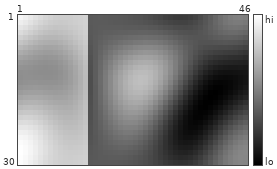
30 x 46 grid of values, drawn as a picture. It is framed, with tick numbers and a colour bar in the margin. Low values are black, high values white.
Ninth with the lowest average: middle right. Ninth with the highest average: bottom left. Lone odd cells: none. Seam: vertical, 30% of the way across, the left part higher.
